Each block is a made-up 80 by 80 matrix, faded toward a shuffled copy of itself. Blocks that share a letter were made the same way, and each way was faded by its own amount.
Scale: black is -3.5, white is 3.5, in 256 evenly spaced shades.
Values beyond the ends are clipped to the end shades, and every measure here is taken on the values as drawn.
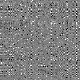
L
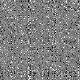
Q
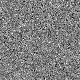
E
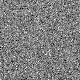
E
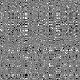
L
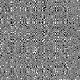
L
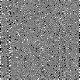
Q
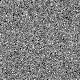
E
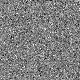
E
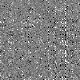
Q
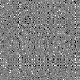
L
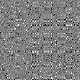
L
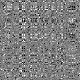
L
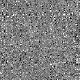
Q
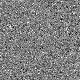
E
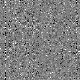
Q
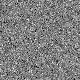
E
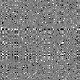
L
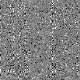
Q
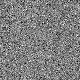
E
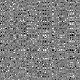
L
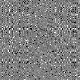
L
